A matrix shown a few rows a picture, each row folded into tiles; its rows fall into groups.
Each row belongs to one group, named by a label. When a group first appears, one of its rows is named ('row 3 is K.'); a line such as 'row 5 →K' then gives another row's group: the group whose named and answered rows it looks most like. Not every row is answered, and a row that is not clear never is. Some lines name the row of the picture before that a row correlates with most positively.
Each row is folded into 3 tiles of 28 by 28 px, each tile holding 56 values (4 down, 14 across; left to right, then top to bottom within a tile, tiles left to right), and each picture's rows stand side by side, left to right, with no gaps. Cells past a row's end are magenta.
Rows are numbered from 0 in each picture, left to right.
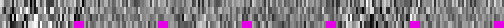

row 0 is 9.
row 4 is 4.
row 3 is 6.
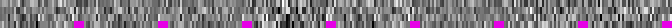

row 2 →4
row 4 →6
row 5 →6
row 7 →4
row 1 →4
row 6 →9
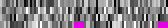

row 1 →9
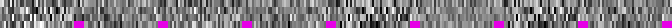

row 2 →9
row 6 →4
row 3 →6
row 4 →4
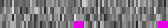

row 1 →6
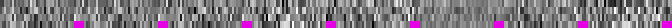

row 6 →6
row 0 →4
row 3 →9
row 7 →9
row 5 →9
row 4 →6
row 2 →4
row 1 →4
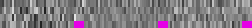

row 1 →6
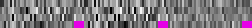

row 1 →4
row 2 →6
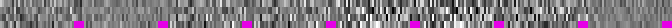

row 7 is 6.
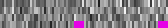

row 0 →4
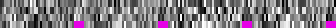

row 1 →9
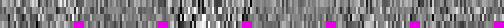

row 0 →6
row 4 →9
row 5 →4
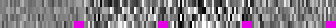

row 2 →9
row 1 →9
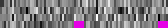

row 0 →4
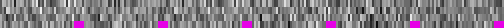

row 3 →6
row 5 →6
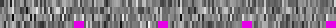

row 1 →6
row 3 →4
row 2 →4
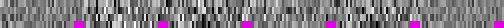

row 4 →4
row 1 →9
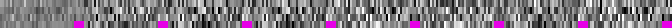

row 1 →4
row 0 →9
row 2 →4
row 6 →4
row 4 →9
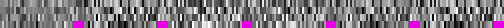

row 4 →4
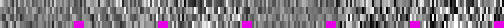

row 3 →6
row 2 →9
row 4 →4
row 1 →6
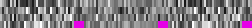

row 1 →9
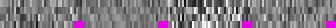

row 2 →9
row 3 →9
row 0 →6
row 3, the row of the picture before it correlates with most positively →1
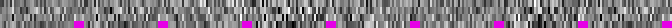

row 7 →4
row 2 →6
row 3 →4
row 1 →4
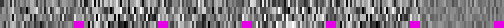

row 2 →4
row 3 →9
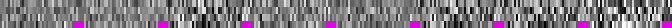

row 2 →4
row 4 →4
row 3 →6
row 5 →4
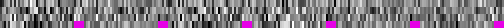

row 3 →9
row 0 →4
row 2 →4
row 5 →6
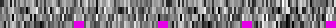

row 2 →4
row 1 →9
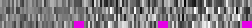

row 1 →9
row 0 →6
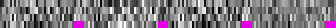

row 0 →4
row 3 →6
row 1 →9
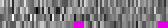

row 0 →9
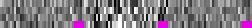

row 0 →6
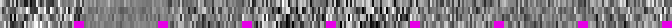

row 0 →9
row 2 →4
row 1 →9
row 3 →4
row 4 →4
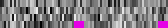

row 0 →4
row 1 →9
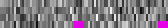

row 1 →9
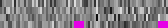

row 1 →4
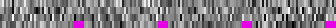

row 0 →9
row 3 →4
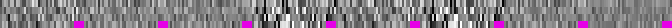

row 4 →6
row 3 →9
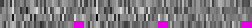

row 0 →4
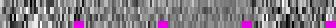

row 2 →9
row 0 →9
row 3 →4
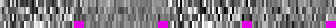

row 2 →9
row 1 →9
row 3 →4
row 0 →9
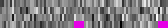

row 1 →6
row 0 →4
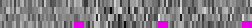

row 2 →4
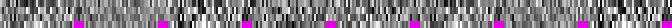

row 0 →9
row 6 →6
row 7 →9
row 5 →9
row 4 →9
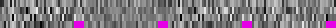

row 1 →6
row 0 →4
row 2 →4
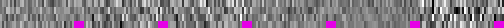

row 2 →6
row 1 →6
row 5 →9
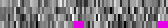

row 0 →6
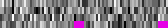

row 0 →9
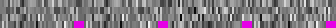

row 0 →6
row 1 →6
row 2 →4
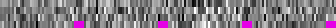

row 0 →6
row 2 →9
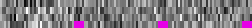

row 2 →9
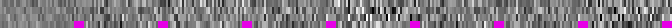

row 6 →4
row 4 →9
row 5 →6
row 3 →4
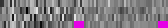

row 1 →9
